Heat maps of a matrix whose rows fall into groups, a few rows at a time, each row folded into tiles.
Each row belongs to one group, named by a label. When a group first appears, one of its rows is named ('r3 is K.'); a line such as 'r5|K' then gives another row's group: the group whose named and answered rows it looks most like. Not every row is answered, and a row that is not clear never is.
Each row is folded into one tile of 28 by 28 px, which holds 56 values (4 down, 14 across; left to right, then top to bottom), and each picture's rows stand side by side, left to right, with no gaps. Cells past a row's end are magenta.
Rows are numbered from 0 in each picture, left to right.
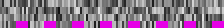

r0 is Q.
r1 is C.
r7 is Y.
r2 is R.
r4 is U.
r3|U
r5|Y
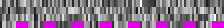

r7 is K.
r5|C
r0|C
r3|Q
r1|Q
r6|Y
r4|C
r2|Y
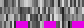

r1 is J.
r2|Q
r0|U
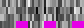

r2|R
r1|C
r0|J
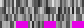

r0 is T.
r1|U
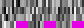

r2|T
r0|T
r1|J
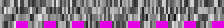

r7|K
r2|T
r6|T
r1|U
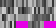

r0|U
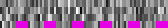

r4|Q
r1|C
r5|R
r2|R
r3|K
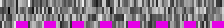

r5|Y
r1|T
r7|J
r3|K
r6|C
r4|K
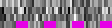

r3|R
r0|R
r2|T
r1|R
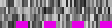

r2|Q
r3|R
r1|J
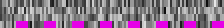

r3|K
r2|Q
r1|K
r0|R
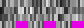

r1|U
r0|R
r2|U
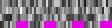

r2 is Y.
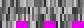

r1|Y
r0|C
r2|J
